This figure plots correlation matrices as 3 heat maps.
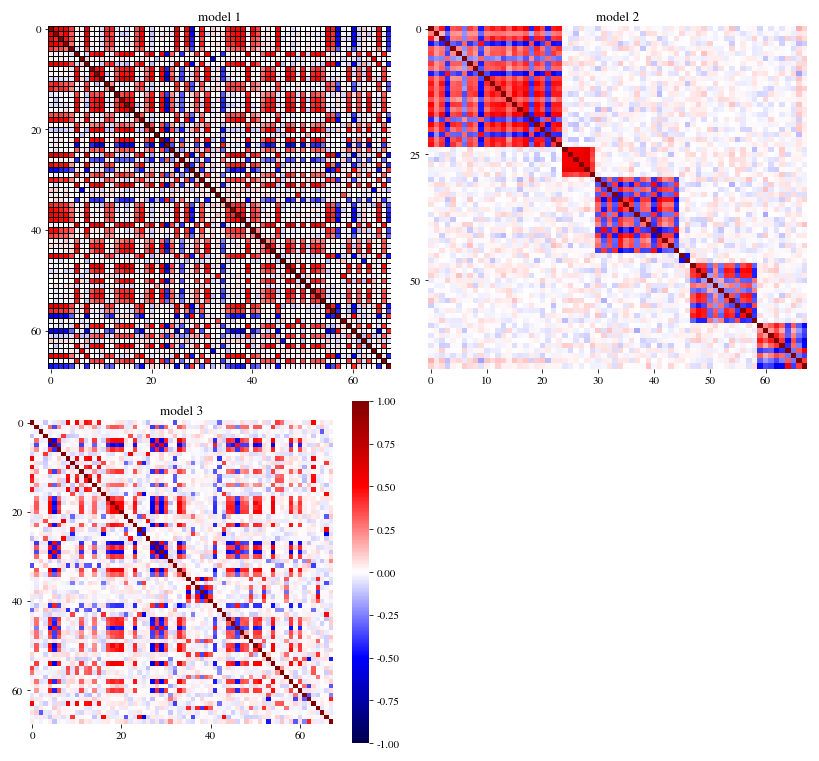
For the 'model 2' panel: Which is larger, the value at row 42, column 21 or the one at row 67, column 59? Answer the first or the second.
the first
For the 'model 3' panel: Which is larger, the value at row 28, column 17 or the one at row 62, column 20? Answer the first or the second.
the first
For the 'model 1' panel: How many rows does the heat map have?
68
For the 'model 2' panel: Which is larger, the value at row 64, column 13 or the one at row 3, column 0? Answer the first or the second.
the first
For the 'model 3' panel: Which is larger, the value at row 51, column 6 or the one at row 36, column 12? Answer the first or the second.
the first
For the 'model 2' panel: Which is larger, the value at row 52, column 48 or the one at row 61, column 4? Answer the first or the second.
the second
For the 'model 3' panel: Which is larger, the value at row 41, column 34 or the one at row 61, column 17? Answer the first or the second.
the second
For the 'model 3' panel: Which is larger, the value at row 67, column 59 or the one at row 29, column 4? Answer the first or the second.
the first
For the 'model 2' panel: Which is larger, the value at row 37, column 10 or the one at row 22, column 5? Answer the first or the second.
the second
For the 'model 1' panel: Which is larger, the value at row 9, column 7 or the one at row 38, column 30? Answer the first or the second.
the second
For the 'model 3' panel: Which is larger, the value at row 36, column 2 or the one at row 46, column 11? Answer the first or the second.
the first
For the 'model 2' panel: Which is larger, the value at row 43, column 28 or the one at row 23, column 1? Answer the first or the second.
the second
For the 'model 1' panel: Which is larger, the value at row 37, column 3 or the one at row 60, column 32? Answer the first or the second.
the first
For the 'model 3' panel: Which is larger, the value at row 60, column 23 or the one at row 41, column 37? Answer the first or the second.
the first
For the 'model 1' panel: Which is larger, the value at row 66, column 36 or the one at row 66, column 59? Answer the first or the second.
the second
